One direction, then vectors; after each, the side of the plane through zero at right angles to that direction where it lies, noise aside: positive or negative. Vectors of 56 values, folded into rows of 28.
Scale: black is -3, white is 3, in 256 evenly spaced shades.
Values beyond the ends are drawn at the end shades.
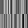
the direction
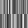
negative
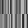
positive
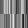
positive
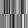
negative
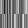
negative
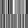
positive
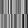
positive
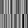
positive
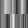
positive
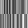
negative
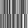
negative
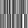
negative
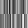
negative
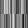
positive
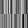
positive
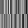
positive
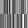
negative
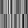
positive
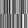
negative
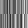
negative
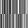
negative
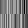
positive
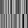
positive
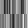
negative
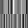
positive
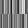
positive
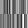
negative
